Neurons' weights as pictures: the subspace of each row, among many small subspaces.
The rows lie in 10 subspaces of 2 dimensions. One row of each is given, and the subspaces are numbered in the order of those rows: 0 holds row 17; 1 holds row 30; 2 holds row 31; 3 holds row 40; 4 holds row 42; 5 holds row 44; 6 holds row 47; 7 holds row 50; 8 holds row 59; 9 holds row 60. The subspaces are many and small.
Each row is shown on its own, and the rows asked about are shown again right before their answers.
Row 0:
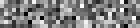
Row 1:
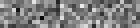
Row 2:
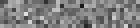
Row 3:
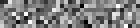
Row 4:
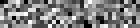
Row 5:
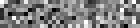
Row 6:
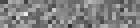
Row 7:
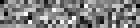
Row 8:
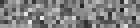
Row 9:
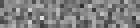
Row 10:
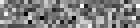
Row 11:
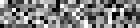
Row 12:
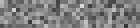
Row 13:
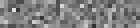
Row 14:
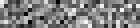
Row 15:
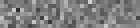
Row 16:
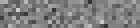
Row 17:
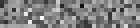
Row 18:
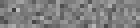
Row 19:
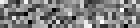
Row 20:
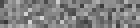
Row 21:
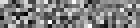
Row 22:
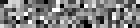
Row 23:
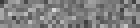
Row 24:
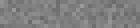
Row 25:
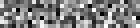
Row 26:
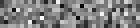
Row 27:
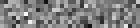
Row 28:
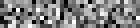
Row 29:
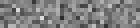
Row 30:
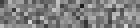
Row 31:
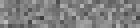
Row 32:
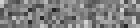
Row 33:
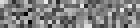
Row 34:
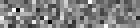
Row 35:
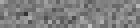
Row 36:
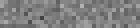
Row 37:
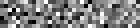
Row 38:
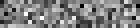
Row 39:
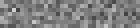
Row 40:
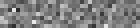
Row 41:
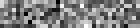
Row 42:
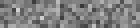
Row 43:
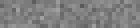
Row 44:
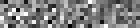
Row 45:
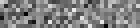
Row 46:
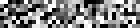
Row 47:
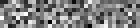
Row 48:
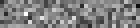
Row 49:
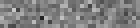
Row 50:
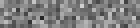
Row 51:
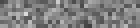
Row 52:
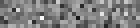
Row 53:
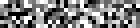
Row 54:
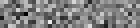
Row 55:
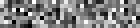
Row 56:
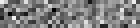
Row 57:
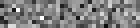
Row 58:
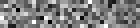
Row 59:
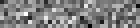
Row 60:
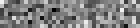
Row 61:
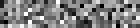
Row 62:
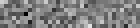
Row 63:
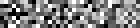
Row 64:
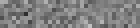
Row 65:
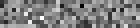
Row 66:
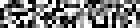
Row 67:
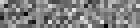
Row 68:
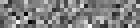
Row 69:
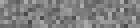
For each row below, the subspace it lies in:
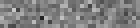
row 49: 8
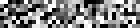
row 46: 5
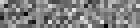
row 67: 2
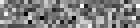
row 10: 8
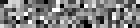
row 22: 3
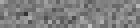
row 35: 8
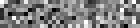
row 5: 9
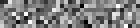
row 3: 1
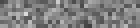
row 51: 4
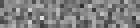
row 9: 9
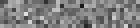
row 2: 3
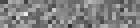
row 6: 5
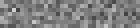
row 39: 1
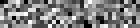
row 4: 7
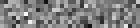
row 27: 3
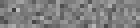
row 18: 3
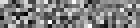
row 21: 6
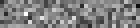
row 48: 8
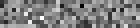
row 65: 0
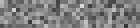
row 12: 1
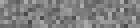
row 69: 7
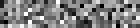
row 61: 2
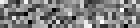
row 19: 7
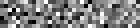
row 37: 3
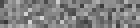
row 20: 2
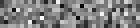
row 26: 6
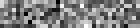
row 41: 4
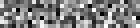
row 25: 9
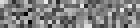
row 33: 6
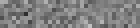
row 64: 0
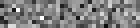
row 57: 0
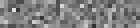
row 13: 3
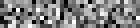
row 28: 5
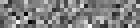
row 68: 1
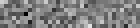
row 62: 0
